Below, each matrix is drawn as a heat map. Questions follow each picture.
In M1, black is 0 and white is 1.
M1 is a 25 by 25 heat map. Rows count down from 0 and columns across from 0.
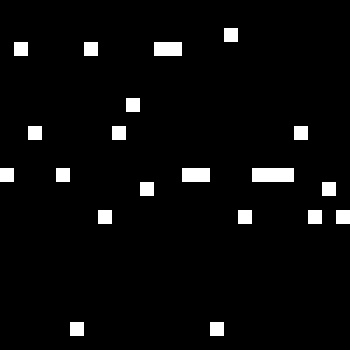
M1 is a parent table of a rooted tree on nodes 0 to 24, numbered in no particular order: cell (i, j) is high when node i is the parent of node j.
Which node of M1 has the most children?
12
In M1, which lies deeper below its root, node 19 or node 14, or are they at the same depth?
the same depth
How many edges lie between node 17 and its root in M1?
5
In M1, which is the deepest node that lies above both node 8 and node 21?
9
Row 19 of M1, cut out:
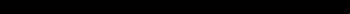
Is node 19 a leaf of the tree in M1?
yes
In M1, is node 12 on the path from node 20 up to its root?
yes
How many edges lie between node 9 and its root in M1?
6
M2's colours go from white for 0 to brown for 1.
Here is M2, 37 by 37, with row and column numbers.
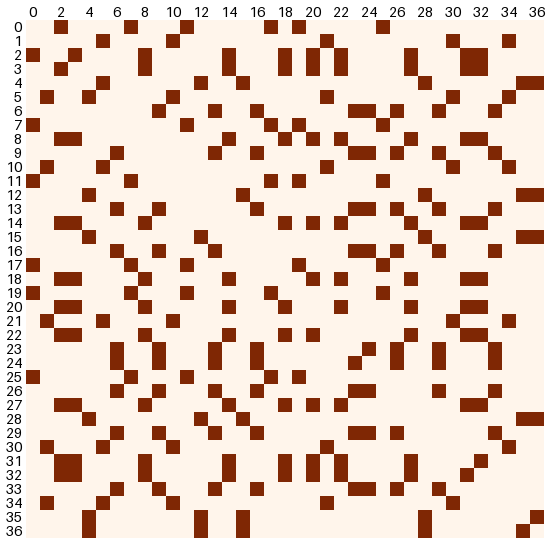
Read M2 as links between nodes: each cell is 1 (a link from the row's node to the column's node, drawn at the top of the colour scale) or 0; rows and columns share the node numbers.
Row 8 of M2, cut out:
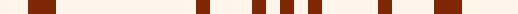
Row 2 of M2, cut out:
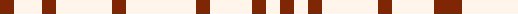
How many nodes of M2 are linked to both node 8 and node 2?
8
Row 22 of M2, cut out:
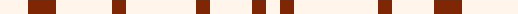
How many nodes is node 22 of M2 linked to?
9
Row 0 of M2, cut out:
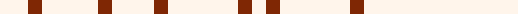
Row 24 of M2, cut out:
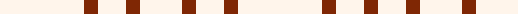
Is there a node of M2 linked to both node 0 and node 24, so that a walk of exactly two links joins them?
no
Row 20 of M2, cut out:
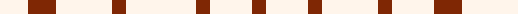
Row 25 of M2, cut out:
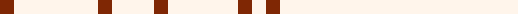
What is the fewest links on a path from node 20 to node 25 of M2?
3
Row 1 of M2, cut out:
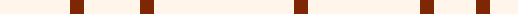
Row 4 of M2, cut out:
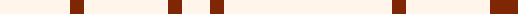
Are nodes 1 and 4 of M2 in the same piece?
yes
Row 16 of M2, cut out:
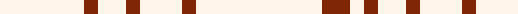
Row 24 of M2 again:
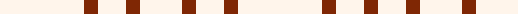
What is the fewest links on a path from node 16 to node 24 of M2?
1
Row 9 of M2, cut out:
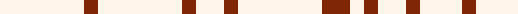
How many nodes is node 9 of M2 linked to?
8
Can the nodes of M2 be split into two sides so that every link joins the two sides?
no
